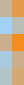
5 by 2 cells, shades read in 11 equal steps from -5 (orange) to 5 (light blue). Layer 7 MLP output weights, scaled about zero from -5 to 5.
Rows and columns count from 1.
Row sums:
-2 7 -5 4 2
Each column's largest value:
5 2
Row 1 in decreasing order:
1 -3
